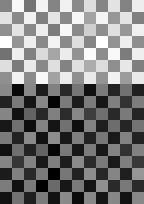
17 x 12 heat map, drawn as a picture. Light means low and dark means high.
Mirror symmetry: none. Seam: horizontal, 40% of the way down, the bottom part higher. Average level on the scale: 50%.
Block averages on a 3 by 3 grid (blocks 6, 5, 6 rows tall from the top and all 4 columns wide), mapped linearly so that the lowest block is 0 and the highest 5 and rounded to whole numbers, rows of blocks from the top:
0 0 0 | 4 4 4 | 5 5 5
